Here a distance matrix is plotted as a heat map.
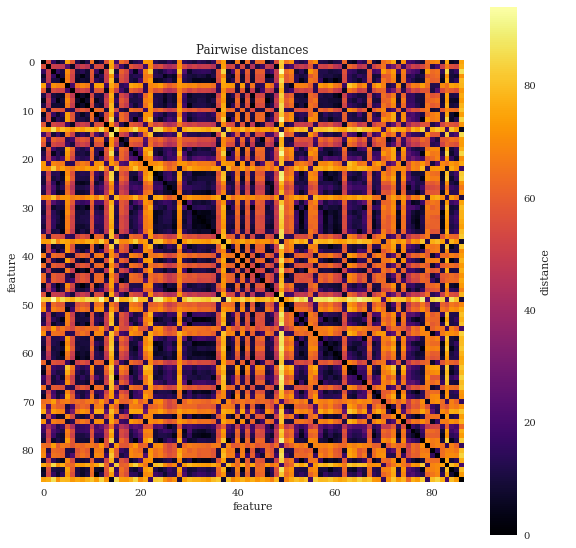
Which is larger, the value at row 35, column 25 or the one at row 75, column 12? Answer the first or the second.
the second
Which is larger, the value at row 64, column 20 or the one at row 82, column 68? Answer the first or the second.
the first
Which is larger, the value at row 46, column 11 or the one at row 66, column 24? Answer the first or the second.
the second
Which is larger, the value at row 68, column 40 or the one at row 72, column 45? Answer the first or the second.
the first
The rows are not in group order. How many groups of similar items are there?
3
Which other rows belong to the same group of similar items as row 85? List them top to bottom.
0, 2, 3, 4, 7, 8, 9, 11, 12, 15, 18, 19, 20, 23, 24, 25, 26, 27, 29, 30, 31, 32, 33, 34, 35, 38, 39, 41, 43, 46, 47, 52, 53, 54, 57, 58, 59, 60, 61, 63, 64, 65, 66, 68, 69, 73, 75, 76, 77, 78, 82, 84
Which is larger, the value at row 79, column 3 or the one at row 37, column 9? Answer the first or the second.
the second
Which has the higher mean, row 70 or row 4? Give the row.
70
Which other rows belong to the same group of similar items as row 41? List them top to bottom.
0, 2, 3, 4, 7, 8, 9, 11, 12, 15, 18, 19, 20, 23, 24, 25, 26, 27, 29, 30, 31, 32, 33, 34, 35, 38, 39, 43, 46, 47, 52, 53, 54, 57, 58, 59, 60, 61, 63, 64, 65, 66, 68, 69, 73, 75, 76, 77, 78, 82, 84, 85
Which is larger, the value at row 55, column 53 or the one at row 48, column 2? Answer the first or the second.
the first
